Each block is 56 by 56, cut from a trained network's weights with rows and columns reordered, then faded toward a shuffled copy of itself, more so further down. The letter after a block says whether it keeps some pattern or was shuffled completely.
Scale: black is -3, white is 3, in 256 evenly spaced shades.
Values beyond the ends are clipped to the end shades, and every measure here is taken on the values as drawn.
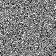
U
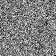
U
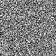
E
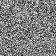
E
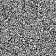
E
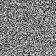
E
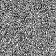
E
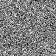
U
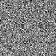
E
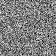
U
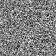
E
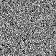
E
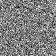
E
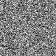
E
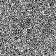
E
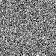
U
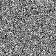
E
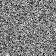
U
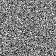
U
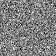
U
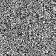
E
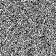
U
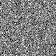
E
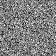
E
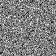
U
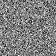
E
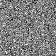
U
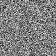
E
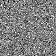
U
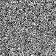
E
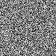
U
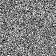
U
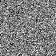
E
